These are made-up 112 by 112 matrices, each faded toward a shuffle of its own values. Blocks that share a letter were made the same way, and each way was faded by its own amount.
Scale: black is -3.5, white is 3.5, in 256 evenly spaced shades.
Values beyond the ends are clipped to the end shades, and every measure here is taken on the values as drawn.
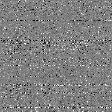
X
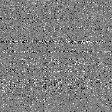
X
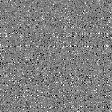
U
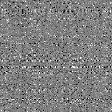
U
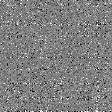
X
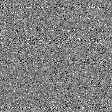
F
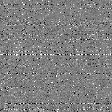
U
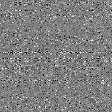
U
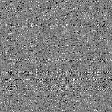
U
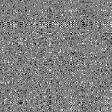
U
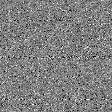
F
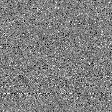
F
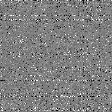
X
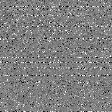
X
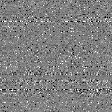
U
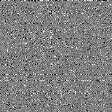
X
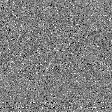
F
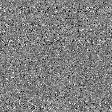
F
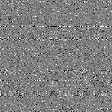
U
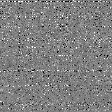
X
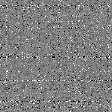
X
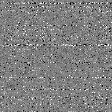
X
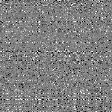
U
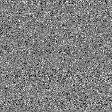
F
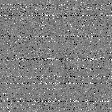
X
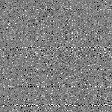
U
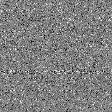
F
